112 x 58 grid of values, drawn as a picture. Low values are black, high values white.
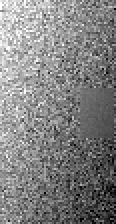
No single row or column stands out from its neighbours. The field climbs toward the top left. Fine speckle covers the field. In the middle right lies a patch that is calmer than the rest.
